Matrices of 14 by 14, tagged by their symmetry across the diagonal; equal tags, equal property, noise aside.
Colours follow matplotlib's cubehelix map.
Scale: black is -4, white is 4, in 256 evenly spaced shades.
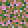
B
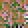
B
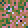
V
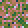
V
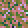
B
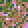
V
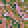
B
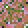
V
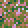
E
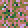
E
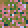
B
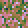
E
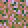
E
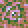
V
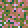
E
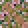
V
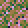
V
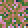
B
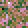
B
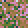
B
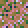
V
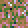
E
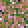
B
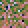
E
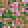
B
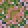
V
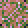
V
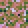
E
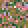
E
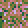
E
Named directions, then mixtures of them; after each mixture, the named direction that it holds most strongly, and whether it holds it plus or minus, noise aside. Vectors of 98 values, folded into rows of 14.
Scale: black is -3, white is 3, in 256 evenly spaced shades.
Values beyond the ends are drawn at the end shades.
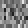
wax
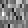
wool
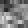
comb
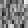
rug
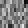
rug, minus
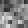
comb, plus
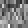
wool, minus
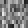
rug, minus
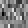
wool, minus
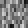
rug, minus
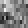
comb, minus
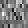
wool, plus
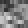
comb, plus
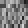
rug, minus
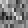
wool, minus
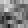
comb, minus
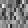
wool, minus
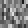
wax, minus
